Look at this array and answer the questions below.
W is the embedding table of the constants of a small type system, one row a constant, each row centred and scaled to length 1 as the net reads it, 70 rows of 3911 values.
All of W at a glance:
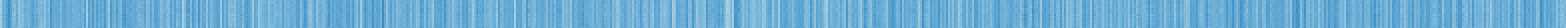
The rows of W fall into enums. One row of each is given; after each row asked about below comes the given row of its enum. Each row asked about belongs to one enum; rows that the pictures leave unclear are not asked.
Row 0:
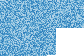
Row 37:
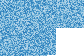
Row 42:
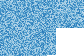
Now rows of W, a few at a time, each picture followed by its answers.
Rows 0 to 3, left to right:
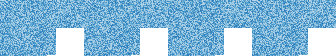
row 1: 37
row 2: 42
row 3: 0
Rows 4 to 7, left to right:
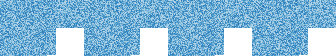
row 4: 42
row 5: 0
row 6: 0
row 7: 37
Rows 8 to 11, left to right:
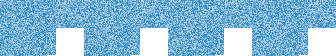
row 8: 42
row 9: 0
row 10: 37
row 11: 42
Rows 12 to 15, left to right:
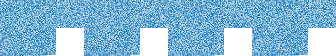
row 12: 37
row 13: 0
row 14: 42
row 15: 37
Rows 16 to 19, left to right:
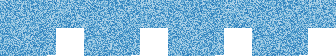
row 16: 0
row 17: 37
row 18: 42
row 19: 37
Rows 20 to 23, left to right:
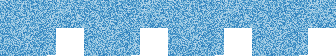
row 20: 0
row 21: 42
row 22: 0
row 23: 42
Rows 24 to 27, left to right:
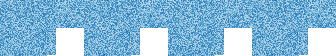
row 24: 42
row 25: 42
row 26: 0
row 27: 42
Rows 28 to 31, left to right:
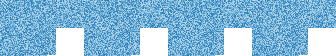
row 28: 37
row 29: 42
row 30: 42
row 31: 0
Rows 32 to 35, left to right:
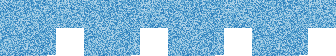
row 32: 37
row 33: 42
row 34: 42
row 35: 37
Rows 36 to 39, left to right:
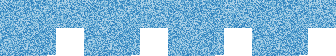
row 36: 37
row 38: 42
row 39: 37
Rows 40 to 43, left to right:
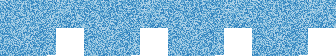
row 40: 0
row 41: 42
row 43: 0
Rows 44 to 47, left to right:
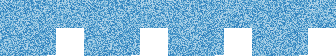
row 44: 37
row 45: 37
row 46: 0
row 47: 42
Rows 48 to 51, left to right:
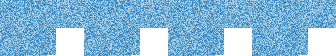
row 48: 37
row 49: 37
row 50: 37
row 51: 0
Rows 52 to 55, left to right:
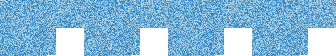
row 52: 0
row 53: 37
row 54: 42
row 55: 37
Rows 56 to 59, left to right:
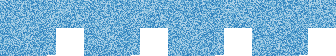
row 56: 0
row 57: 0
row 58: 42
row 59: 37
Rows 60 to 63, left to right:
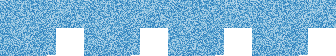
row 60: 0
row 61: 0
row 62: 37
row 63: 0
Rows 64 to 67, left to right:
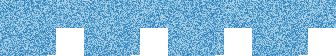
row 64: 37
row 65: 0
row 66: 42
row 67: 0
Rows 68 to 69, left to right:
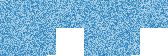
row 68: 0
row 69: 42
